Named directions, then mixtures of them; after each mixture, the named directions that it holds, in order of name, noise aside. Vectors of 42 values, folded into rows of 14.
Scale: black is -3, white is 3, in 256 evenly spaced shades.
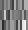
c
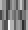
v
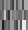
c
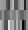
c, v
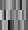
c, v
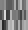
c, v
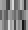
c, v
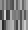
c, v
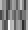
v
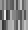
c, v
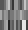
c, v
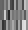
c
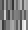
c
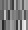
c
